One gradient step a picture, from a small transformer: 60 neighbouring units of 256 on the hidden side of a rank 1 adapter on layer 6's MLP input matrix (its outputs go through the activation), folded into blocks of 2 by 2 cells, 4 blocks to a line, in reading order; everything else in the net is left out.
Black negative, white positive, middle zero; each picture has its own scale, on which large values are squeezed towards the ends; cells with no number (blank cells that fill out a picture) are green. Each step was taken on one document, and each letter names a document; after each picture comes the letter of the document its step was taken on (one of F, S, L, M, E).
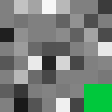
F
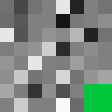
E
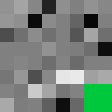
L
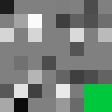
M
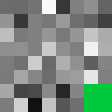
E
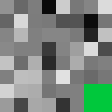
E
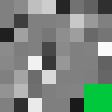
F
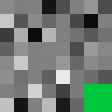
L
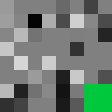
M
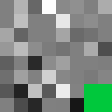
F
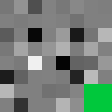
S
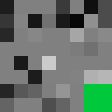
M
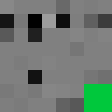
M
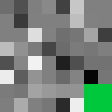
S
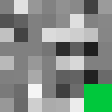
E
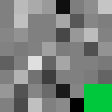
F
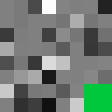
F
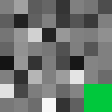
E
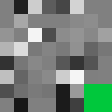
S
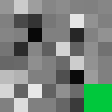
S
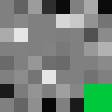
F
